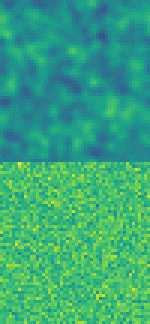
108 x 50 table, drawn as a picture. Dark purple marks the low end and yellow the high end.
The table splits into 2 rows of 1 panel. Panel 1,1: middling, blotchy. Panel 2,1: high, fine-grained.
